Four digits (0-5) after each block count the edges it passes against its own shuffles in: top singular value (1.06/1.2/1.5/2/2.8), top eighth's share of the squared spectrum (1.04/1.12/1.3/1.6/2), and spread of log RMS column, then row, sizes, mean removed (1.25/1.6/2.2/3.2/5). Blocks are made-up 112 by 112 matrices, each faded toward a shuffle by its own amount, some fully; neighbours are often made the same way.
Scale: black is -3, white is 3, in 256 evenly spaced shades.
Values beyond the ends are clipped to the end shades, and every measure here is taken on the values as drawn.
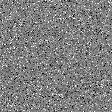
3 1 0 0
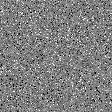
1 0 0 0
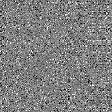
4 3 2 2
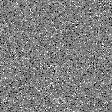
3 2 0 0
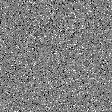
3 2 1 0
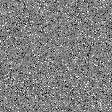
3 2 0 0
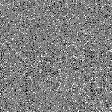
4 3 1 1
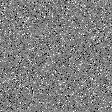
0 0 0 0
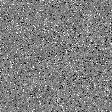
2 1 0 0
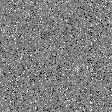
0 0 0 0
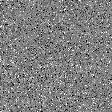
0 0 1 0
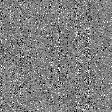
1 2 3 0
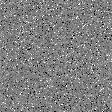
1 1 0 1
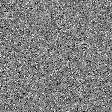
0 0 0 0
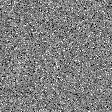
0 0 0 0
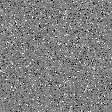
0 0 0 0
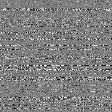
2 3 0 5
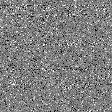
1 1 0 2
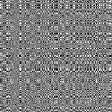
5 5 4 4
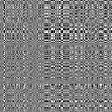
5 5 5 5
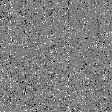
3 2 2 0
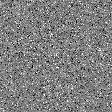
2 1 0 0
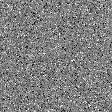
1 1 0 0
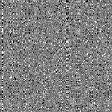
5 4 3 2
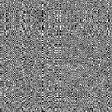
5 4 3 3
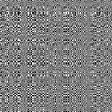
5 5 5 4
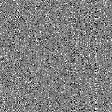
4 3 2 1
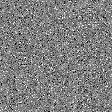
3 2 1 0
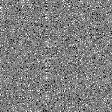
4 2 1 1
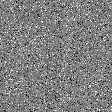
1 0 0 0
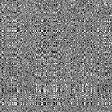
5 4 3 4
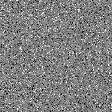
3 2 0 0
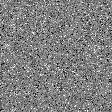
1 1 0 0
